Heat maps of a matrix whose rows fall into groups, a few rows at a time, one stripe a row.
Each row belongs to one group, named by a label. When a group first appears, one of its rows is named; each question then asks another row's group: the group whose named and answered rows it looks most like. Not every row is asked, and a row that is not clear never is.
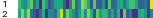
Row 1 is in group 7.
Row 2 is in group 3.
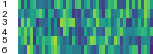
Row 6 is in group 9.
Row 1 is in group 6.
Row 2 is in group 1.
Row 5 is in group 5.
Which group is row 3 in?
3
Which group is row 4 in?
1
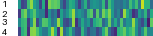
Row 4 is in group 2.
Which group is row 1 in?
9
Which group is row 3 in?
7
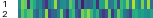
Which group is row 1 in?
2
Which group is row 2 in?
7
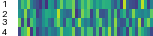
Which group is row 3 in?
6
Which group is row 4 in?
3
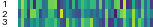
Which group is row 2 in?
2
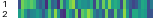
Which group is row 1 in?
3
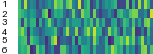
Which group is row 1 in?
6
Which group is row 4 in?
5
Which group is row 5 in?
2
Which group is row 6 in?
1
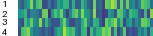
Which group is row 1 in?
1
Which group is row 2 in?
7
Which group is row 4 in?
3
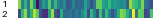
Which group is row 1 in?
9
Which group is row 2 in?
2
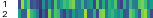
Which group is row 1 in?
3
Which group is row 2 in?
9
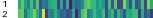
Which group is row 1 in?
5
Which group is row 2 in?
9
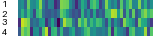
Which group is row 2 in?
1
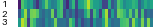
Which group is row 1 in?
7
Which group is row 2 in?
2
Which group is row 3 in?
2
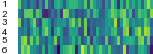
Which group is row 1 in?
6
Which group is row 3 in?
6
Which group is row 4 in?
6
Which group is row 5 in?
2
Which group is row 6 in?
3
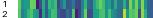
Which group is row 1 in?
9
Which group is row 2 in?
9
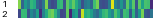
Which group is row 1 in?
6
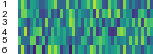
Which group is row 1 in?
5
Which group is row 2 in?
3
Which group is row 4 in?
2
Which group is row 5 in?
9
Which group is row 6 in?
5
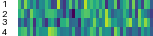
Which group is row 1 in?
6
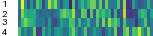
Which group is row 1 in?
5
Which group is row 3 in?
3
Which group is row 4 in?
6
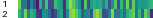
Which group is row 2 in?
6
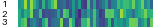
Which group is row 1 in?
2
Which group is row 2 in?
1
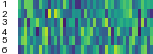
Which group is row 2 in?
9
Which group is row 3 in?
2
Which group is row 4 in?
7
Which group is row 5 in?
7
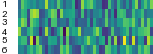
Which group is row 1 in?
7
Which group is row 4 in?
6
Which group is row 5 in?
5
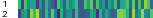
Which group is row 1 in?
6
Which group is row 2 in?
2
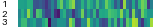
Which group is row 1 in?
3
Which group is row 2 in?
1
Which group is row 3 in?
7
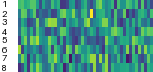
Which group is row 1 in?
9
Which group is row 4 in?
1
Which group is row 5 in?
2
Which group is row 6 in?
6
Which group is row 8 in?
2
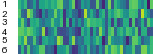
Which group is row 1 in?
7
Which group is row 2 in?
9
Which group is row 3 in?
5
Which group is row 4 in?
9
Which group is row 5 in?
7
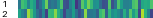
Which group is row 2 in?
9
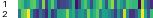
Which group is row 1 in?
9
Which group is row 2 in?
3
